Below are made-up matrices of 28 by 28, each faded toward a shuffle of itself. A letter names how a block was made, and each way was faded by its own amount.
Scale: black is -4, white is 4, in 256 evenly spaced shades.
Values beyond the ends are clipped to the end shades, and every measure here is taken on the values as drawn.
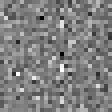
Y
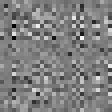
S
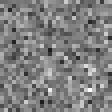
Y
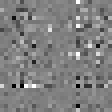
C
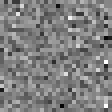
Y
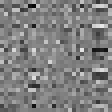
S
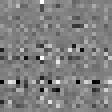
C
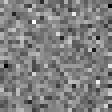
Y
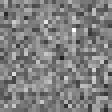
Y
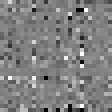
C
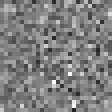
Y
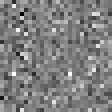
Y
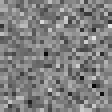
Y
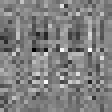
S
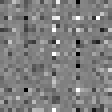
C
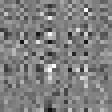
S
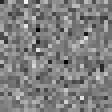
Y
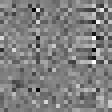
S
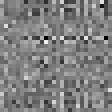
S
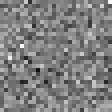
Y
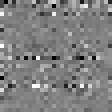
C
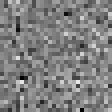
Y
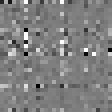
C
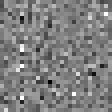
Y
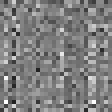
S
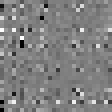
C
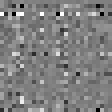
C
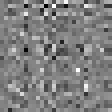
S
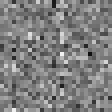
Y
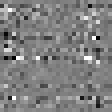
C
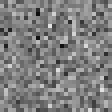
Y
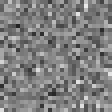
Y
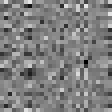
S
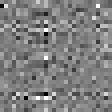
S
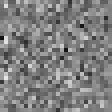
Y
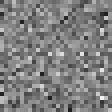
Y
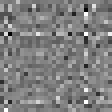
S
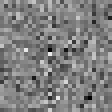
Y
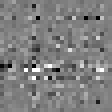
C
